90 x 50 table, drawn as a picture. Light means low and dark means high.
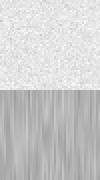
It is made of 2 by 1 panels. Panel 1,1: very low, fine-grained, faint in contrast. Panel 2,1: low, streaked downward, faint in contrast.
